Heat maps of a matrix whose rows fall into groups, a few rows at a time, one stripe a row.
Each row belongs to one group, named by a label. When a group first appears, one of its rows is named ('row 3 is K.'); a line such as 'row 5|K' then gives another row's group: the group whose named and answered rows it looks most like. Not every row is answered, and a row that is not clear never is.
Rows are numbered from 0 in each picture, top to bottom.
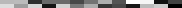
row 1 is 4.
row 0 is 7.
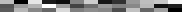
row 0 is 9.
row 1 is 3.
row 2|4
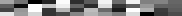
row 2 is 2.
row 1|3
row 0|7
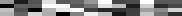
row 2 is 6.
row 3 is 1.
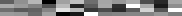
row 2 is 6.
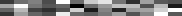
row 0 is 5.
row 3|4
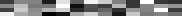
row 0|5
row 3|9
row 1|4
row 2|4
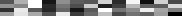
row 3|4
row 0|2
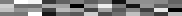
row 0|2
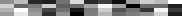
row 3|4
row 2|4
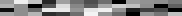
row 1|7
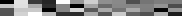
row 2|2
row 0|5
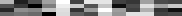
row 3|7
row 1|6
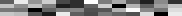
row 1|9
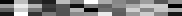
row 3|5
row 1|4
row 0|5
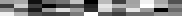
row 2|7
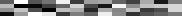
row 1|6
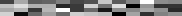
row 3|9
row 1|1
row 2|4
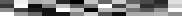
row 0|1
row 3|9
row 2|6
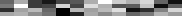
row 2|1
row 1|5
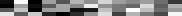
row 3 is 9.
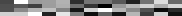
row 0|4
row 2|3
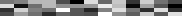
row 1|3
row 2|4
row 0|1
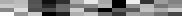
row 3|9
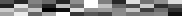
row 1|5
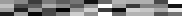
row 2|9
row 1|3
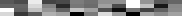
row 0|2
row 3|3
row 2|9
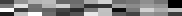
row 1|4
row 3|1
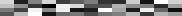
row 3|2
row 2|3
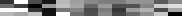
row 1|6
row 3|4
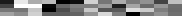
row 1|2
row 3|1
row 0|1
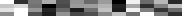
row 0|9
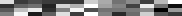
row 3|5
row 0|9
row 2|2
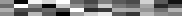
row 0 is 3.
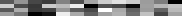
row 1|6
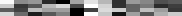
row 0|9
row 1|3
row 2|3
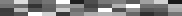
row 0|4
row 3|1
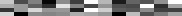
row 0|9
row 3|9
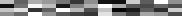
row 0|9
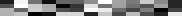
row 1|1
